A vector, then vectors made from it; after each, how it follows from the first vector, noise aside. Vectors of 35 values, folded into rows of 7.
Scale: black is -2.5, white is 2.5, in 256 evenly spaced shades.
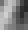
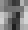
wrapped around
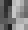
wrapped around
